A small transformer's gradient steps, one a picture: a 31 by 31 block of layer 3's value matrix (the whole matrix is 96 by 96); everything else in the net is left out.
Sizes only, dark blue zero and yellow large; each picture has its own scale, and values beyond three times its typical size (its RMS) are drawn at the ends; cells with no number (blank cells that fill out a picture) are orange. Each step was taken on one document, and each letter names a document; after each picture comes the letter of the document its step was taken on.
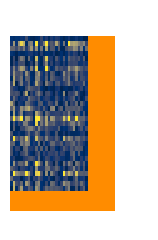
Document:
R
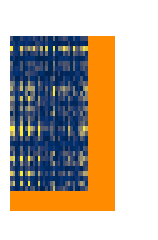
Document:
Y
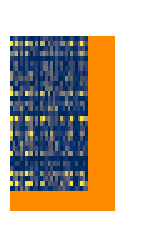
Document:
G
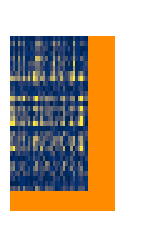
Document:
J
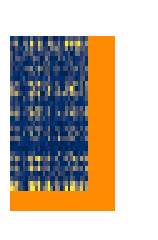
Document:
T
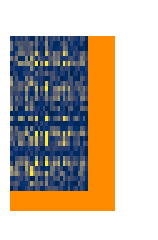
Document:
G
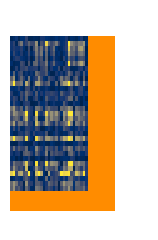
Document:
R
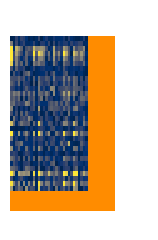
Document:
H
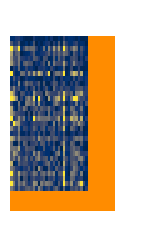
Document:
H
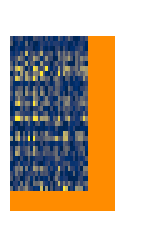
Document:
T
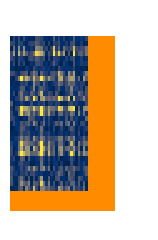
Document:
J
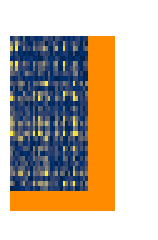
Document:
H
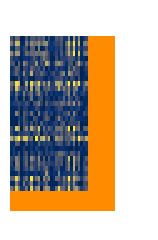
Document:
T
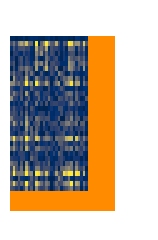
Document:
R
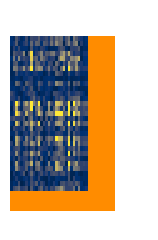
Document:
T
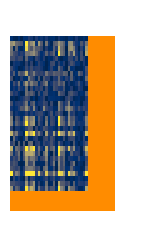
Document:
J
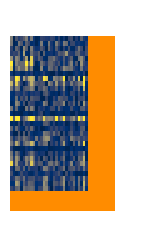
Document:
G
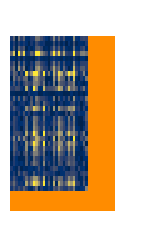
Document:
J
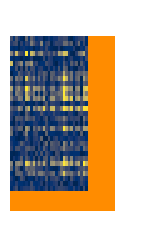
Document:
G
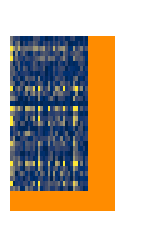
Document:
H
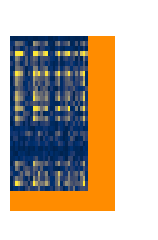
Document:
T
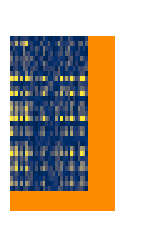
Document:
G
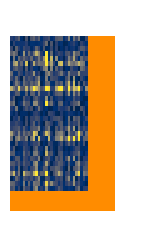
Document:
T
